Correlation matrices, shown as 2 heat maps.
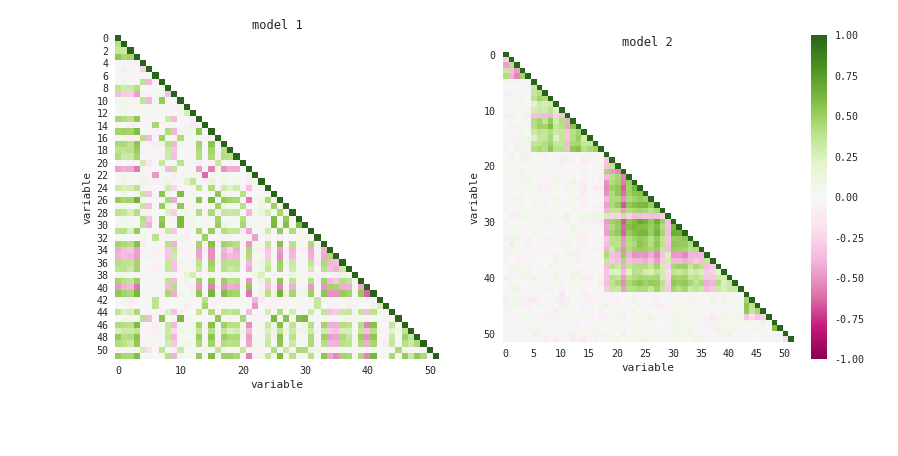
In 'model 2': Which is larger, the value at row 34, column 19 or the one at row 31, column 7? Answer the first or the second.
the first
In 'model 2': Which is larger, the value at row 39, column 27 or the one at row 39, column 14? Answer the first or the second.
the first
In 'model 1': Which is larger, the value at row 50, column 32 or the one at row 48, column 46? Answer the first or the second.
the second
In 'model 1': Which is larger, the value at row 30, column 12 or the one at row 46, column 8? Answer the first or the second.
the second
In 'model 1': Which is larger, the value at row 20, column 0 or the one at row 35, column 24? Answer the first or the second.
the first
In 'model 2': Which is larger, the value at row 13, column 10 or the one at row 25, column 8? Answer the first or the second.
the first
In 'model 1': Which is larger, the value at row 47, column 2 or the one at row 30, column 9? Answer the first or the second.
the first
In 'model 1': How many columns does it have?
52
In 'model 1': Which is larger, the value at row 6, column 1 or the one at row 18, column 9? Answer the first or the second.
the first
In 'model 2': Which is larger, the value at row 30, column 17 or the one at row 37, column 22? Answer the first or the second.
the first
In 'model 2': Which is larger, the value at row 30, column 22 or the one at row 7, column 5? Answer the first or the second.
the first
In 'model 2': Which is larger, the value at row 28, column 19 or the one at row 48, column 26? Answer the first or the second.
the first
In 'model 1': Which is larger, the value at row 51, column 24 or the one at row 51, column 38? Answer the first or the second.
the first
